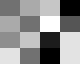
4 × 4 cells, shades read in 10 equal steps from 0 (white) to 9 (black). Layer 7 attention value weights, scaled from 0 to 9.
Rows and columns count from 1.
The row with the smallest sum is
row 2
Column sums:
13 15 19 17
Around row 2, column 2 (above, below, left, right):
3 2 3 0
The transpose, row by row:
5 3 4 1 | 3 5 2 5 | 2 0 8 9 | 9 6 1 1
